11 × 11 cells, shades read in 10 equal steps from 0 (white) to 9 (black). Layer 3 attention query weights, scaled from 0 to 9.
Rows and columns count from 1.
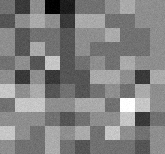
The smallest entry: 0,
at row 8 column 9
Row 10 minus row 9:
-2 0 1 -2 -2 -2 1 -2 2 -2 -1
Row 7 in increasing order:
2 3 3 4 4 4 5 5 5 6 6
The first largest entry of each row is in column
4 5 2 2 3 2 4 1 10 3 6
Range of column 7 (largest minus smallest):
2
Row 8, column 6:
3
